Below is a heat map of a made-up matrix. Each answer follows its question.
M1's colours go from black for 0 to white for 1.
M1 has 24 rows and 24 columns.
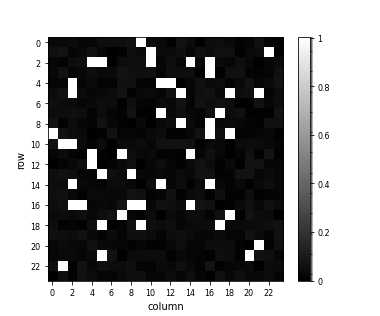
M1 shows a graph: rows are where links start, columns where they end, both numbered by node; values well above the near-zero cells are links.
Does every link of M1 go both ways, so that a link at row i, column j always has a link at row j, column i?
yes
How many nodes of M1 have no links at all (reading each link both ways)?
4
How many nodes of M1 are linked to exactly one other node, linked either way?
5
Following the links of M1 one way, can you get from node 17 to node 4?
yes
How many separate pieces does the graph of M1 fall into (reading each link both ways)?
5
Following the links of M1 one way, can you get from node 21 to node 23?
no
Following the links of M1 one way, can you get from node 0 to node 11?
yes
